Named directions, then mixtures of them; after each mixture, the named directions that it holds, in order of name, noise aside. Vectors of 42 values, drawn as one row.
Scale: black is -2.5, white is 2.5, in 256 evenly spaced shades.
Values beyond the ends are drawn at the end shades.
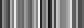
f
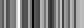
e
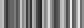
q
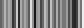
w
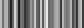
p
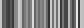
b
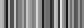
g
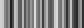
g, p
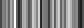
e, f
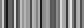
f, g, q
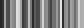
e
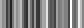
e, p, q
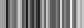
e, q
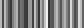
e, p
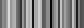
b, g, q
